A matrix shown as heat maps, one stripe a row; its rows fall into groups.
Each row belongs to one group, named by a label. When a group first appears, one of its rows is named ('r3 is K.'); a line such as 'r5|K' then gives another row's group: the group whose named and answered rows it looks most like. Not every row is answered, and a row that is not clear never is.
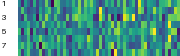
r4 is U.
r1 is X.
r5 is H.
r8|H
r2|X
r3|X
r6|U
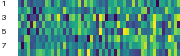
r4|U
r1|X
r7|H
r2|H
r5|X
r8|U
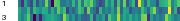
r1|X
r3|H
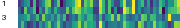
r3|U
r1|X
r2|X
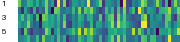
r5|X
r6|U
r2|X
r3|U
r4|U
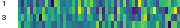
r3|U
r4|H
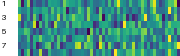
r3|U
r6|U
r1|H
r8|H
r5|H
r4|X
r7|X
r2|U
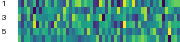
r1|X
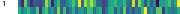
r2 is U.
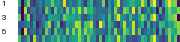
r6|U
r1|H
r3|H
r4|X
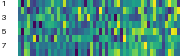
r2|X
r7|H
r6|X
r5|H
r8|H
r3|U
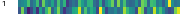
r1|U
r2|X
